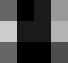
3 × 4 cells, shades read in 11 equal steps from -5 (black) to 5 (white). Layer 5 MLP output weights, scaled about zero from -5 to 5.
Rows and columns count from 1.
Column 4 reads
1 2 -2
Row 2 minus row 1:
4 1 0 1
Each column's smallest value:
-1 -5 -5 -2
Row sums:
-9 -3 -13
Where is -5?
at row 1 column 2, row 3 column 2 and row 3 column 3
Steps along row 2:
down same up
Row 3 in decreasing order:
-1 -2 -5 -5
